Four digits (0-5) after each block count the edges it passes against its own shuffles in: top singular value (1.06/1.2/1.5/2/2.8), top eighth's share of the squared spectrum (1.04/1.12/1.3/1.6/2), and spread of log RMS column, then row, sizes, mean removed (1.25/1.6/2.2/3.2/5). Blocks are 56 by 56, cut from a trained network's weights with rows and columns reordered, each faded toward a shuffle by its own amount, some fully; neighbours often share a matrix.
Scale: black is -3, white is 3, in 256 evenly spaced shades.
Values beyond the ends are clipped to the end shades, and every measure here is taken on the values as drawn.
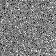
1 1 0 0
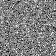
0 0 0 0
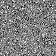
1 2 0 0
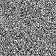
2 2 0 1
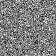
0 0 0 0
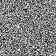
0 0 0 0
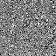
3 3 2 1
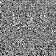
2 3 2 2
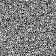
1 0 0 0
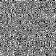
3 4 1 3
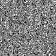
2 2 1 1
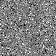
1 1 0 0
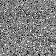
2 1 0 0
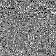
2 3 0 2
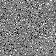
0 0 0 0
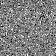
0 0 0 0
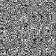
3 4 2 2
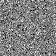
1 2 0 0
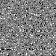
2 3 1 2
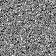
1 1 0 0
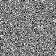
2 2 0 1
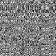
3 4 2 3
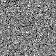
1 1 0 0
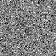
2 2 0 1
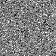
2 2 0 1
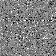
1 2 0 1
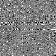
2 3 1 2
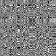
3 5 3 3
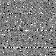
3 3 0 2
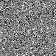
0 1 0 0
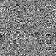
3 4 1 2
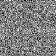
3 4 0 2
